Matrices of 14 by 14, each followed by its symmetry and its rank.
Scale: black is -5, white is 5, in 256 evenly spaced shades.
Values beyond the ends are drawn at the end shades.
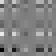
neither, rank one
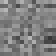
neither, rank three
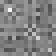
symmetric, rank three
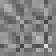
symmetric, rank three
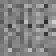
neither, rank three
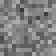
neither, full rank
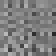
neither, rank three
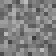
neither, full rank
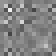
symmetric, rank three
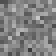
neither, full rank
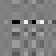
neither, rank one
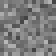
neither, full rank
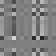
neither, rank one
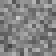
neither, full rank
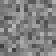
neither, full rank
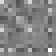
symmetric, rank three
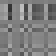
neither, rank one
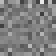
neither, rank three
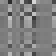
neither, rank one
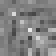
symmetric, rank three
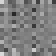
neither, rank three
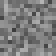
neither, full rank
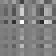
neither, rank one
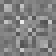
symmetric, rank three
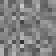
neither, rank three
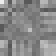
symmetric, rank three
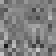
neither, rank three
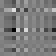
neither, rank one
